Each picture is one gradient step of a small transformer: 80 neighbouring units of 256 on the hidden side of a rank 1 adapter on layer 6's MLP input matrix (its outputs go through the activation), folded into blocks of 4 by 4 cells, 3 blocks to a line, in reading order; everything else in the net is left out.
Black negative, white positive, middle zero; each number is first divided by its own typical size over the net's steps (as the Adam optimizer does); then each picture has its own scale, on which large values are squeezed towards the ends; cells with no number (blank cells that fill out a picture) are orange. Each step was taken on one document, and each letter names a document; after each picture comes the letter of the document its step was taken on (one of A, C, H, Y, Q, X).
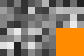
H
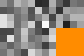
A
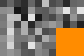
H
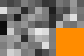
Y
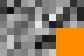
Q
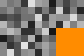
A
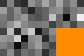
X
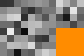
H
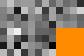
H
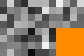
A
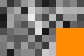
Y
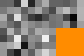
X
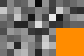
Y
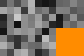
Y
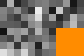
Q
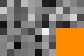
Y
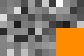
Y
